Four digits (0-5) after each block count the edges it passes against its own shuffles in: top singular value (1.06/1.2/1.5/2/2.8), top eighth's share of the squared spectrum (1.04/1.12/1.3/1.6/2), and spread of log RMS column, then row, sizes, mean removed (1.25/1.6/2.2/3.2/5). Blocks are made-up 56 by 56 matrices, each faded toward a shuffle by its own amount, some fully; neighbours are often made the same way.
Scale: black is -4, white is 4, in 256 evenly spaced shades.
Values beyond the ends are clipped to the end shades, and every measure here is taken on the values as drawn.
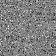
3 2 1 0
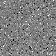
3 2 1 0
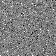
0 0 0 0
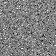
0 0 0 0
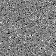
0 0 1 0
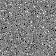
1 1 0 0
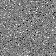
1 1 0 0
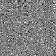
3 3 1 1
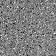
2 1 0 0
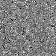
3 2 0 0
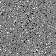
0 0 0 0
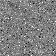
1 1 0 0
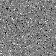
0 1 0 0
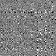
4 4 2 2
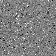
0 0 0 0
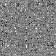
3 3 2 1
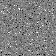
2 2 1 0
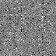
3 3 1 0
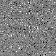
3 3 1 1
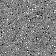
2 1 0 0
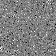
1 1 0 0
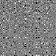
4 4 2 2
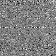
1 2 0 2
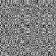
4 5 3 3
